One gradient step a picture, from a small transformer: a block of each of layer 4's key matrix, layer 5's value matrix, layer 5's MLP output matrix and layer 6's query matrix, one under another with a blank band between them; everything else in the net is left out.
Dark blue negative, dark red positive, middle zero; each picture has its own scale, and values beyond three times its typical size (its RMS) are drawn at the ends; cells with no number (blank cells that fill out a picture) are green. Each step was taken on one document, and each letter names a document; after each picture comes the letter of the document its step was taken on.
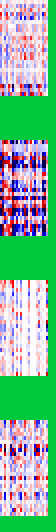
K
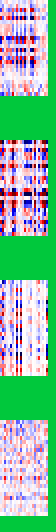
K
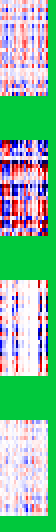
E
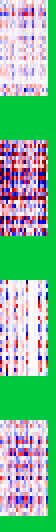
E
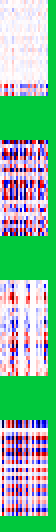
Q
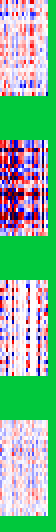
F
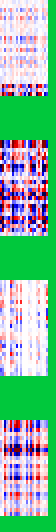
K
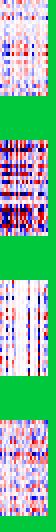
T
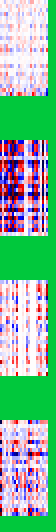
E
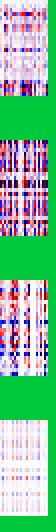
Q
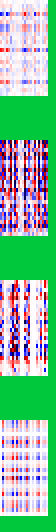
Q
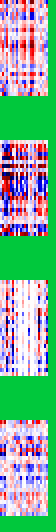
F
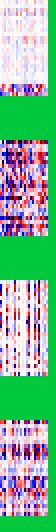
T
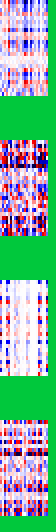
E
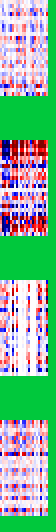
F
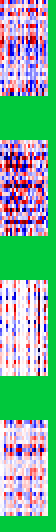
T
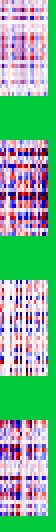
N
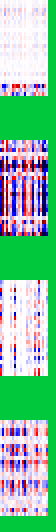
N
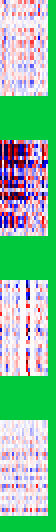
T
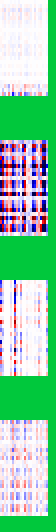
N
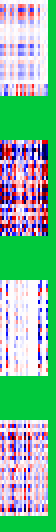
E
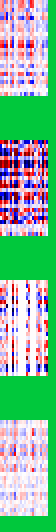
F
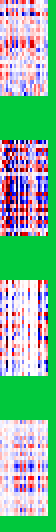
F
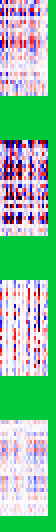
T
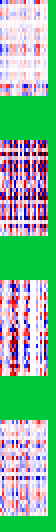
Q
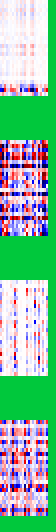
N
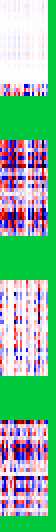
N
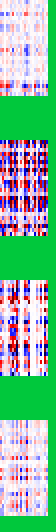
Q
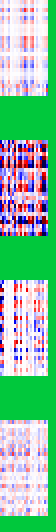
N
